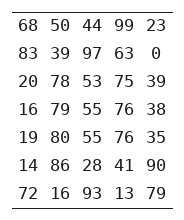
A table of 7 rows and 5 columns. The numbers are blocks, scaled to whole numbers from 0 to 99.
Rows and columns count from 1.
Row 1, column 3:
44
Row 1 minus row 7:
-4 34 -49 86 -56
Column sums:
292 428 425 443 304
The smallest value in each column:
14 16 28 13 0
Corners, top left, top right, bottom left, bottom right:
68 23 72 79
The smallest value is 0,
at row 2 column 5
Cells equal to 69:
0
